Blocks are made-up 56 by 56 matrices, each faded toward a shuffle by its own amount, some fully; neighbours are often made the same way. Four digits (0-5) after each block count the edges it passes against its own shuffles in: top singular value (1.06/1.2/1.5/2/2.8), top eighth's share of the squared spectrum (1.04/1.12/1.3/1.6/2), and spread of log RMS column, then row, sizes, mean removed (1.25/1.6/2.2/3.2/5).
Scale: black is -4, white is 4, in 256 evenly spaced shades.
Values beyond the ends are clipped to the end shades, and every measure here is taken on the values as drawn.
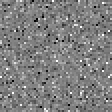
1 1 0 0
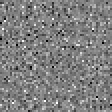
3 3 1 1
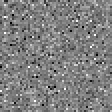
3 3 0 1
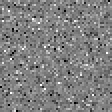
0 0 0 0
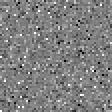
1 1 0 0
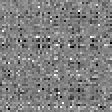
4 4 2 2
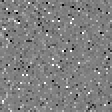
0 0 0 0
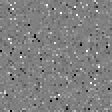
1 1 1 0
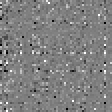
4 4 2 2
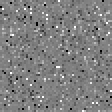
1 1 0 0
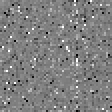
2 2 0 0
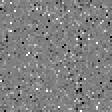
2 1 0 0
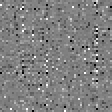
3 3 2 0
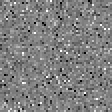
1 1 0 0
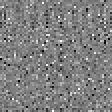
4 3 1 1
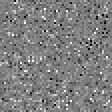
2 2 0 0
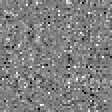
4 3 1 1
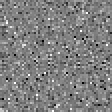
3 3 1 1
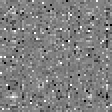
3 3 1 1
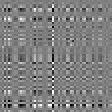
5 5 4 4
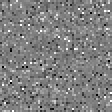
2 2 0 0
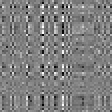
5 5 4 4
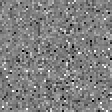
0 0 0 0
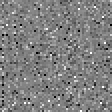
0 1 1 0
